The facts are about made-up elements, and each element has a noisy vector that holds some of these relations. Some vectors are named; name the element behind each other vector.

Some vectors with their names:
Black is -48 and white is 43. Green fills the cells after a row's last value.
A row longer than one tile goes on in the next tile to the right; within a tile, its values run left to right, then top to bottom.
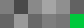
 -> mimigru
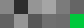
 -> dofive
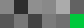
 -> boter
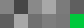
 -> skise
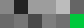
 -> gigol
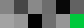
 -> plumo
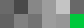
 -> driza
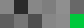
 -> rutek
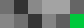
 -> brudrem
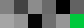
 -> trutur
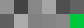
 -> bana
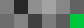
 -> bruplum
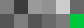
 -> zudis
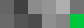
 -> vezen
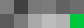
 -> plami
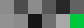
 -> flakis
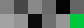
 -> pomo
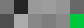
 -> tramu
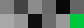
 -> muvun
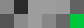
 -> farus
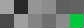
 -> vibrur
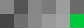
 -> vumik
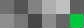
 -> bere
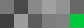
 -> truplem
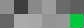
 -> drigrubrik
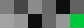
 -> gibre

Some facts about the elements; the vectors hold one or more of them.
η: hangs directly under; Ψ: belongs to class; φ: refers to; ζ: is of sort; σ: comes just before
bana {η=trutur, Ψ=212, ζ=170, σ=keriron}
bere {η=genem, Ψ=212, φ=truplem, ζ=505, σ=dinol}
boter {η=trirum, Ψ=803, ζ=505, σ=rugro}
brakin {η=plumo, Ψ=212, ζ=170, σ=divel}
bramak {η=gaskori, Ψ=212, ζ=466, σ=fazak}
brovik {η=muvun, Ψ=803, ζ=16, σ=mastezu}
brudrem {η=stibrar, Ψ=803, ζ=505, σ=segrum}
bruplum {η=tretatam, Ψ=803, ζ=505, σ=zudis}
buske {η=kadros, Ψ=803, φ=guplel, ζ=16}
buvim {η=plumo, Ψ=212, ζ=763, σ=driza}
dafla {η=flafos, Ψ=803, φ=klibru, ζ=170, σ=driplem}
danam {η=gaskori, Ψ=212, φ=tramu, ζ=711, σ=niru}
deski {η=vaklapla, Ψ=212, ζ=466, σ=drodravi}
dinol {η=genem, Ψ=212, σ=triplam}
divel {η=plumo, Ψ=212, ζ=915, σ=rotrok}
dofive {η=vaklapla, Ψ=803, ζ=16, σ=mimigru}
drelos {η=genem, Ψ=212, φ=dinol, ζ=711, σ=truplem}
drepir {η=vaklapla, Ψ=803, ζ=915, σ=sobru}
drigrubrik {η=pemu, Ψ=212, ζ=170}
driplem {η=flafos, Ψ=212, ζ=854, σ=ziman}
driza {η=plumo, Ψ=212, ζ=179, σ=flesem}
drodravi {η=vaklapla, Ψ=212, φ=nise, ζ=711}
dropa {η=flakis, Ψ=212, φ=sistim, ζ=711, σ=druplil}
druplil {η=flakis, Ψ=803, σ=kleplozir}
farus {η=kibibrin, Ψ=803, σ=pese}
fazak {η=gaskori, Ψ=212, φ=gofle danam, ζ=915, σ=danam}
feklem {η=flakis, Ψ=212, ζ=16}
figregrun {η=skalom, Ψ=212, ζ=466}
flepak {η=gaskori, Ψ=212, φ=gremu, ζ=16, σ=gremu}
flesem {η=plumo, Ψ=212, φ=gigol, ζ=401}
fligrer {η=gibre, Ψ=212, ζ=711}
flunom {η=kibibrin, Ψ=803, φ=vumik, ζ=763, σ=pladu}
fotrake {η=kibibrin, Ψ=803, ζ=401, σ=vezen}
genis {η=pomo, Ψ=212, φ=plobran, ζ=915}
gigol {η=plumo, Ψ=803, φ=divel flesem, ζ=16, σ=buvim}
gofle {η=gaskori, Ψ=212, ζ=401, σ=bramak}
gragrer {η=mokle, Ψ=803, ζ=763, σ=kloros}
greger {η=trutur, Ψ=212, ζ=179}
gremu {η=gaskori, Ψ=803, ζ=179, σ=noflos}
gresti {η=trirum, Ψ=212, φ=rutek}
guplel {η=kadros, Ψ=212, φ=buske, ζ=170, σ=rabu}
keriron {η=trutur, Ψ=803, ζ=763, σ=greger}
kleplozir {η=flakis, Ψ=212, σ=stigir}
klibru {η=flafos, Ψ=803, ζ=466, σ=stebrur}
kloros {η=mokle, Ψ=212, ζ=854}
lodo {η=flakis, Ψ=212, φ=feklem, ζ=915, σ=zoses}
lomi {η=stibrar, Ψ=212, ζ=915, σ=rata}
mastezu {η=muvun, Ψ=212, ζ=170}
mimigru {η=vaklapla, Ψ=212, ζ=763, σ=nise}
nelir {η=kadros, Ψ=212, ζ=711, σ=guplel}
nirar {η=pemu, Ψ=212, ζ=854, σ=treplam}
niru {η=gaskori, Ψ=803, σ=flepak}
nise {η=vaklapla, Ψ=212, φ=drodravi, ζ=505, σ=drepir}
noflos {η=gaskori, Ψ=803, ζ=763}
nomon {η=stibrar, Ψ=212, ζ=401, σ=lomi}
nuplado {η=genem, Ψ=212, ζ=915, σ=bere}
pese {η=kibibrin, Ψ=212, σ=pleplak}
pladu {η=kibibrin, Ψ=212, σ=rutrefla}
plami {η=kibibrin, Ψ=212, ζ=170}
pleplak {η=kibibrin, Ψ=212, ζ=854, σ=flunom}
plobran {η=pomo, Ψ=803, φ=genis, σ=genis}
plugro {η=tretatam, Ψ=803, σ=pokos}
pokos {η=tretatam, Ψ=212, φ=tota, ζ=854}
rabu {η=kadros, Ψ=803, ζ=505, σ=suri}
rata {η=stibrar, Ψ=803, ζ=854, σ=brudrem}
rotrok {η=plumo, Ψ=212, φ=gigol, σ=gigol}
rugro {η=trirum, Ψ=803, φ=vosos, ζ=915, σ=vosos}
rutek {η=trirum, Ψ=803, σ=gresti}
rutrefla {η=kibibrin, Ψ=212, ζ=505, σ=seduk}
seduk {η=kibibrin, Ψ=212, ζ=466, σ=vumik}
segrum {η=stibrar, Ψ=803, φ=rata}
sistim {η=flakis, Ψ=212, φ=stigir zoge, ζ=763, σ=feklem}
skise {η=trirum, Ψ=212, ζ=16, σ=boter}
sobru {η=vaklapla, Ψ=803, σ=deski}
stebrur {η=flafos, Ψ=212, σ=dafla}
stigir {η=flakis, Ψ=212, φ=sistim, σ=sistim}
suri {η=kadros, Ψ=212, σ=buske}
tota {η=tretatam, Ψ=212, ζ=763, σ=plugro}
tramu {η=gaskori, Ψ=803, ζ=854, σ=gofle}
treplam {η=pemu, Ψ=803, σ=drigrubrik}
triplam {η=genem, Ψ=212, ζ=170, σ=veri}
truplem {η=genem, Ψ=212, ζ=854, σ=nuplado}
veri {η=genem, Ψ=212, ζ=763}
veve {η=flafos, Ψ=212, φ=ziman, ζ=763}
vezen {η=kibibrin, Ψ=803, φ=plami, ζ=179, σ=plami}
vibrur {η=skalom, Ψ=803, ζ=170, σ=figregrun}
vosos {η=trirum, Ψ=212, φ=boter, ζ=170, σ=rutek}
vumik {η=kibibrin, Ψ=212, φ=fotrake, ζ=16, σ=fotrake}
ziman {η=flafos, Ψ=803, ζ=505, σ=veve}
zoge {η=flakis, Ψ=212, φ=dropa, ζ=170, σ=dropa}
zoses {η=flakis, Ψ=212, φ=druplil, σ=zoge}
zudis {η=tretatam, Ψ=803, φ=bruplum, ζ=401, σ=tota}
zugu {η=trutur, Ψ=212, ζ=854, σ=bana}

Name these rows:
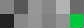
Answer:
pleplak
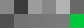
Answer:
flunom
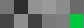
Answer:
rata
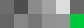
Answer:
pokos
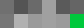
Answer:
dropa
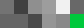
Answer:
flesem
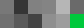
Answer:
noflos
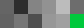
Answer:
gremu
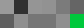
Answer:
dafla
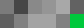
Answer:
pladu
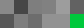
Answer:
dinol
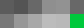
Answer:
sistim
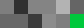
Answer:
ziman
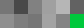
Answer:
gresti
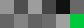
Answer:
kibibrin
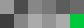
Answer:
seduk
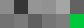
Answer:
rugro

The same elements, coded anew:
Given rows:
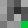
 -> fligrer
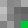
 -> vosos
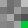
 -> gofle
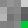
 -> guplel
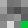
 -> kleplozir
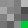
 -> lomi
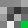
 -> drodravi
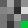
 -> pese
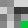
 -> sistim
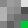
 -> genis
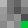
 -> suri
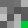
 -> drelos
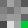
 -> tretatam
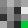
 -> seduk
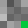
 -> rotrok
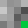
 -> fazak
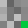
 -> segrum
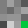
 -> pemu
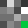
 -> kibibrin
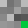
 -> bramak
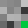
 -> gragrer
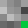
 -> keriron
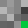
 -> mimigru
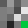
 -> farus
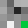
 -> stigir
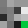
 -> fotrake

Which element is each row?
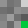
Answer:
nomon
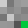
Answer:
ziman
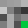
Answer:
veri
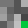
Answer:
nelir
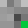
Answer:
bere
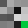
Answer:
vezen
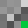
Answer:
skise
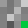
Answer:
bruplum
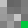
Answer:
plugro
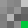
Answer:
truplem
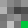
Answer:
driza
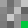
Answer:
tramu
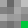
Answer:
zudis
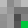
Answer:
pokos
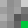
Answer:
nise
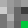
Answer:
buvim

